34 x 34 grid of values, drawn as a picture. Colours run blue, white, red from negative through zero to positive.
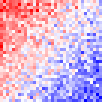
No regular stripes run through it. There is an overall slope up to the top left. The halves do not mirror each other. The bottom right is the ninth with the lowest average. The ninth with the highest average is the top left.
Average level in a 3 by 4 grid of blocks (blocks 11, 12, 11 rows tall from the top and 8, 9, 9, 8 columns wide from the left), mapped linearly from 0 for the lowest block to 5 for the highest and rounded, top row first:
5432 | 4321 | 3210
